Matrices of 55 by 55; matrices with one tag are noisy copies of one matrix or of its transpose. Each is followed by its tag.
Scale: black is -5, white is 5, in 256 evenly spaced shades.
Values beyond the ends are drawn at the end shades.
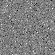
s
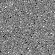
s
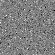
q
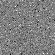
q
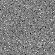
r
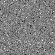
r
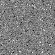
r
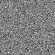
s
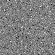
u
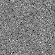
r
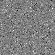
s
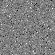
s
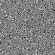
q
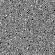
q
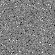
r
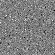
q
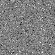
r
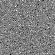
q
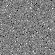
s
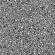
u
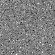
r
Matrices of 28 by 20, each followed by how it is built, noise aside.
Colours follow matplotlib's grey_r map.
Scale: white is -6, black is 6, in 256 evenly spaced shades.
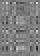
low rank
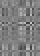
low rank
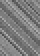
Toeplitz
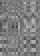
low rank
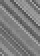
Toeplitz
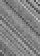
Toeplitz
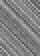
Toeplitz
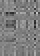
low rank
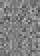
low rank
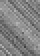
Toeplitz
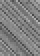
Toeplitz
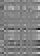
low rank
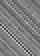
Toeplitz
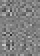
low rank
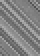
Toeplitz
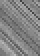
Toeplitz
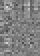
low rank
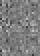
low rank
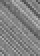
Toeplitz
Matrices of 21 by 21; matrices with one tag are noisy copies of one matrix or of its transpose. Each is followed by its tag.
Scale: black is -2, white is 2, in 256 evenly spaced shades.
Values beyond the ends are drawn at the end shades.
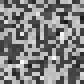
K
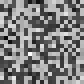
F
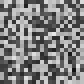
F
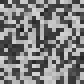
K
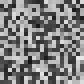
F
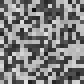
K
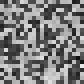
K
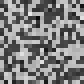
K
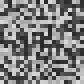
F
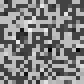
F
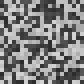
K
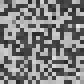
F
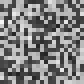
F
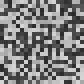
F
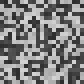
K
